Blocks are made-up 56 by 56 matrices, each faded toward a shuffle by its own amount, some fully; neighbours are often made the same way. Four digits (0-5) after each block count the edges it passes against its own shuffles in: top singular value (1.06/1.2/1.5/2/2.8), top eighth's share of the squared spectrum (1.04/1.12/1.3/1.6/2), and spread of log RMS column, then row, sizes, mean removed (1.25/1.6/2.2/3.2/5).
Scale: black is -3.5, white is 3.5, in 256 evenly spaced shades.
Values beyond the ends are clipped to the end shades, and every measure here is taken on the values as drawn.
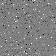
1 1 0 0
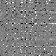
4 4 2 2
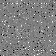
3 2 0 1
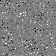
2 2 0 0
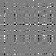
5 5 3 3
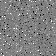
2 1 0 0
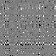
4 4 2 2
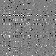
4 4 2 2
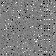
3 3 1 1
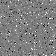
1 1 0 0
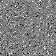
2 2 1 1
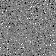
0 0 0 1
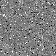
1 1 0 0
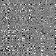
3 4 2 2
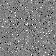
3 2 0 1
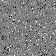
0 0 0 0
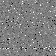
2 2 0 1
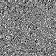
2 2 0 0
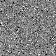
0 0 0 0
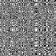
4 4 3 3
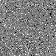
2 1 0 0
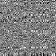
4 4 2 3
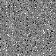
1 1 2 0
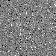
1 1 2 0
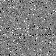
1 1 0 2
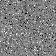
0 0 0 0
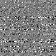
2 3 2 3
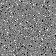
2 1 0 0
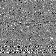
2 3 0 3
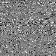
1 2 0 2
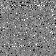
2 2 0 2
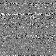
2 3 0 3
